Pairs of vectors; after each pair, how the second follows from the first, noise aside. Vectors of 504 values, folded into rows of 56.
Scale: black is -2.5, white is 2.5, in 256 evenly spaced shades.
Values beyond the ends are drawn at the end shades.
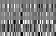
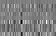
shrunk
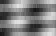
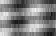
negated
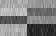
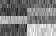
negated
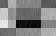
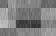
shrunk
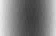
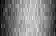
negated
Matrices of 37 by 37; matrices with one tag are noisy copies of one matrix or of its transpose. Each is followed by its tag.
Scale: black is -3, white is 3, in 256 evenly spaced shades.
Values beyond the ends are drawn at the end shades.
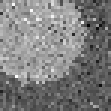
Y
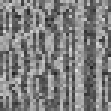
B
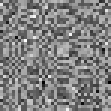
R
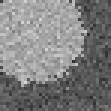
Y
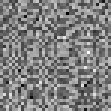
R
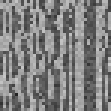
B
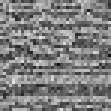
B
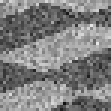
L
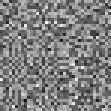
R
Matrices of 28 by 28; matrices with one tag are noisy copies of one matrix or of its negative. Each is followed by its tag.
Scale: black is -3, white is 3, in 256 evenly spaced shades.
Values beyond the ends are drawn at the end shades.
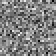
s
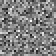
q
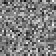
s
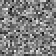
q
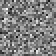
q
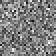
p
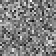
p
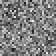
p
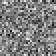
s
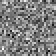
s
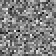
q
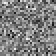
s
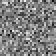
s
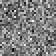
p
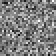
s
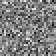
s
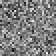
p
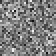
p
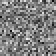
s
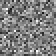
q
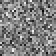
p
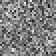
p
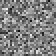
q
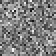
p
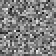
q
